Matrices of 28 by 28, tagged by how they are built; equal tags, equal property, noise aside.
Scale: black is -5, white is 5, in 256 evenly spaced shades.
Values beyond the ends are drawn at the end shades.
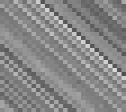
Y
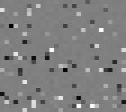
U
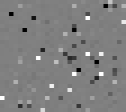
U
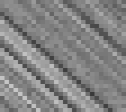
Y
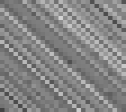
Y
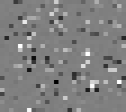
U
